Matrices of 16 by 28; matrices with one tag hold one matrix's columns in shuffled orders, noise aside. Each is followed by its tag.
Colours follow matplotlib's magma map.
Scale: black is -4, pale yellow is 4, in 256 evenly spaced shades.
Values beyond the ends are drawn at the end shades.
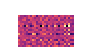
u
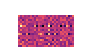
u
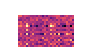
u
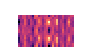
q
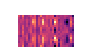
q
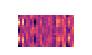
q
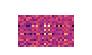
u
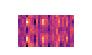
q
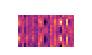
q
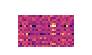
u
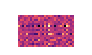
u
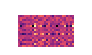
u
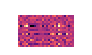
u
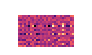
u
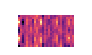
q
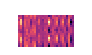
q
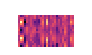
q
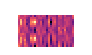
q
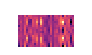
q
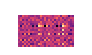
u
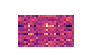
u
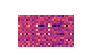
u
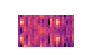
q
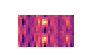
q
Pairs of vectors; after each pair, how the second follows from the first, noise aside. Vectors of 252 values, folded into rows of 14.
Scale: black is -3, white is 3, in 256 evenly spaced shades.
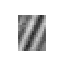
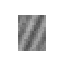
shrunk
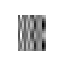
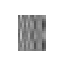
shrunk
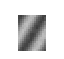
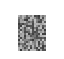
shuffled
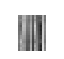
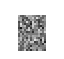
shuffled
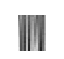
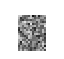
shuffled
